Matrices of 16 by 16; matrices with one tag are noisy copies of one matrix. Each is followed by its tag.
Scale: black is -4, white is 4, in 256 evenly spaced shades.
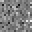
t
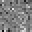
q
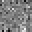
q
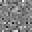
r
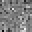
q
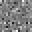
r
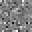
r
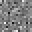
r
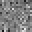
q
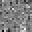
q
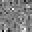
q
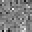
q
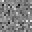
t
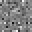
r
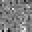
q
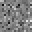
t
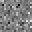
t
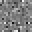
r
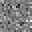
t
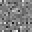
r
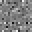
r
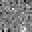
q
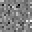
t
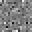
r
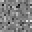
t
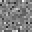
r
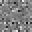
r
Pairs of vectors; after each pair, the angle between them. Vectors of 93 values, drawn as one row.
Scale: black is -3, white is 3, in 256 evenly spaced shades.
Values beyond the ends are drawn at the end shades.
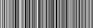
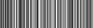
nearly opposite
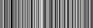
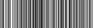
nearly opposite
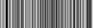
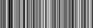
partly opposed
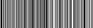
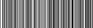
nearly opposite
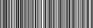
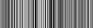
partly aligned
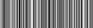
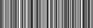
nearly opposite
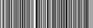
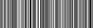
partly opposed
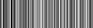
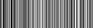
nearly parallel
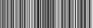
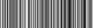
partly aligned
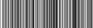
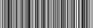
orthogonal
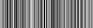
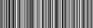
partly opposed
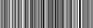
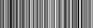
nearly opposite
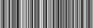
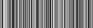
orthogonal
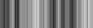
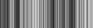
nearly parallel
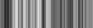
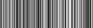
partly opposed
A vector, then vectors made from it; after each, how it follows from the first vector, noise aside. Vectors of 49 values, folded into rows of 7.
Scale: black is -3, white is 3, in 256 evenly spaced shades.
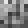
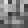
copied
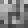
copied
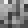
copied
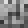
copied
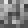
copied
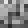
copied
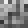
copied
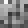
copied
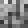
copied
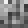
copied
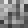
copied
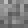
shrunk
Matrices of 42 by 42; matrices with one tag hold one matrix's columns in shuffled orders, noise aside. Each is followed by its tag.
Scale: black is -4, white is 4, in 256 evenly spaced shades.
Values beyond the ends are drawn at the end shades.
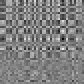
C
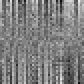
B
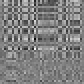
C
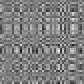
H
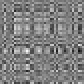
H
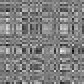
H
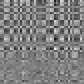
C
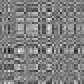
H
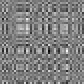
H
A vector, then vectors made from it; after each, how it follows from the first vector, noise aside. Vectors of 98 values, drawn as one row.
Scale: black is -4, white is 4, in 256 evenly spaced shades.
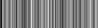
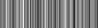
wrapped around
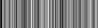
copied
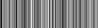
copied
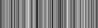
wrapped around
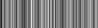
copied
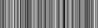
wrapped around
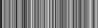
copied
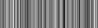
wrapped around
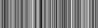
wrapped around
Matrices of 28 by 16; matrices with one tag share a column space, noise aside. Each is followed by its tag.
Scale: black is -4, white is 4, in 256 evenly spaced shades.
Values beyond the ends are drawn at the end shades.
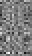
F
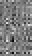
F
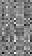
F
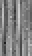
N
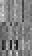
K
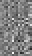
F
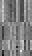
K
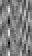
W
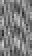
W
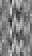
W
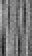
N
